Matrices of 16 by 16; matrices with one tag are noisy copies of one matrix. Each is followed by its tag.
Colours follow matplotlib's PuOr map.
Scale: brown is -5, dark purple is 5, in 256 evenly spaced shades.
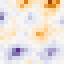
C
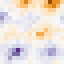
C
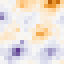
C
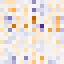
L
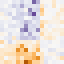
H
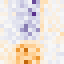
H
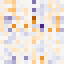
L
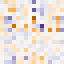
L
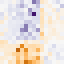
H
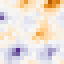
C
